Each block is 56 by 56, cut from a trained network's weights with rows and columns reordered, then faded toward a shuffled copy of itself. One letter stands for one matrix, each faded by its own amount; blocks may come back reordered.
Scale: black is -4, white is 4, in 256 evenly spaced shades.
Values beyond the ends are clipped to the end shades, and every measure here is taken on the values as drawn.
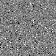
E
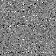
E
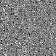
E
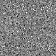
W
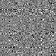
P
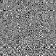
P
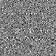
W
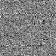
W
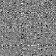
P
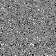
E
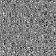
P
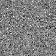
W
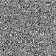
W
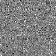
W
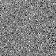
W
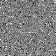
E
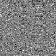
W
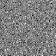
W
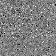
E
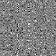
P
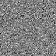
W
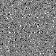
E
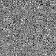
W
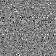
E
